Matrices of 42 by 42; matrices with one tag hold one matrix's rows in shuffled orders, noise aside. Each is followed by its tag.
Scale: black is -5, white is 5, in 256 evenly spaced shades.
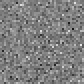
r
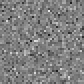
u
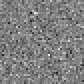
u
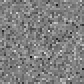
u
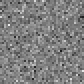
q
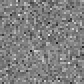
u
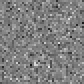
u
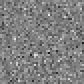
u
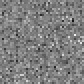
r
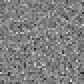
q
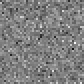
r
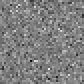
u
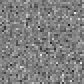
r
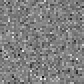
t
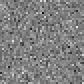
t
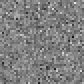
r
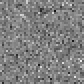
r
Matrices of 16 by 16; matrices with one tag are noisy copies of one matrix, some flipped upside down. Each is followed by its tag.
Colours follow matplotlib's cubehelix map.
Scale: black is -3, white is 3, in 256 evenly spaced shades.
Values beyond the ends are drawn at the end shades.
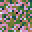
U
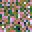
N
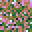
U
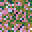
U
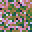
U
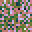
N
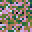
U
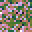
U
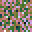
N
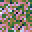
U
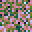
N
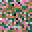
U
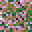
U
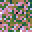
U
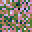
N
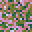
U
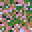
U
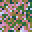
U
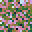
U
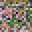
U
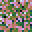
U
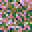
U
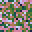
U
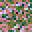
U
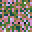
N
